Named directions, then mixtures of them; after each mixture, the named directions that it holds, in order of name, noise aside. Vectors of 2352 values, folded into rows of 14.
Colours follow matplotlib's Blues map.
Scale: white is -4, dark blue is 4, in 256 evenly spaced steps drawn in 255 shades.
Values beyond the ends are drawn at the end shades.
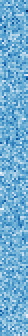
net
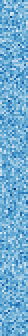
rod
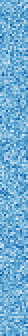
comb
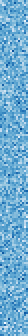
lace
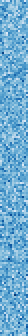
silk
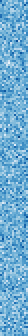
comb, lace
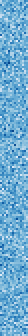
comb, lace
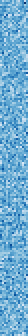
net, silk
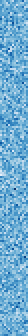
comb, net, rod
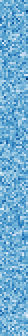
net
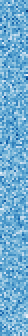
net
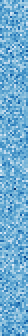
comb, rod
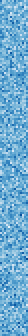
comb, rod, silk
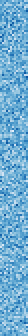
comb, net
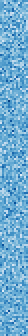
comb, rod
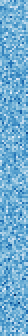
lace, rod, silk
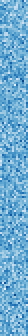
rod, silk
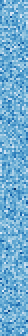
rod
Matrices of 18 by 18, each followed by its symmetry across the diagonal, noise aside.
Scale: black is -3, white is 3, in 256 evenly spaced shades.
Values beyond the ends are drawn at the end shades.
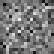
symmetric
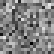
neither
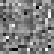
antisymmetric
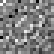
symmetric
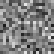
antisymmetric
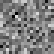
symmetric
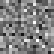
antisymmetric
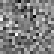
antisymmetric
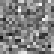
neither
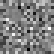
antisymmetric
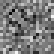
symmetric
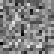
neither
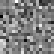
antisymmetric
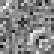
symmetric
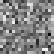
neither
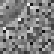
symmetric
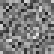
symmetric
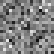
symmetric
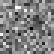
neither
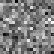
neither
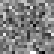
neither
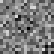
symmetric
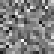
antisymmetric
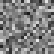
antisymmetric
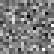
neither
